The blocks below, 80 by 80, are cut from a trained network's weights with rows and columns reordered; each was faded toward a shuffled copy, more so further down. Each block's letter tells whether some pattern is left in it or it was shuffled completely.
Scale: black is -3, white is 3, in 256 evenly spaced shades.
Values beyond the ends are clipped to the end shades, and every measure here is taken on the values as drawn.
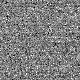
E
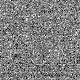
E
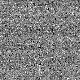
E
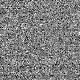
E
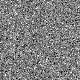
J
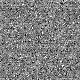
E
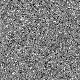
J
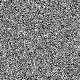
J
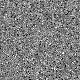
J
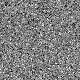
J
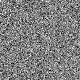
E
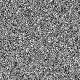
E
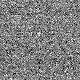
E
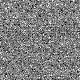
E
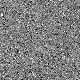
J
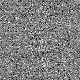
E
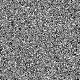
J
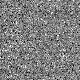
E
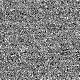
E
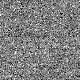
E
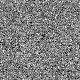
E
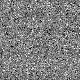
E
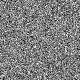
J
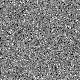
J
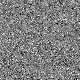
J
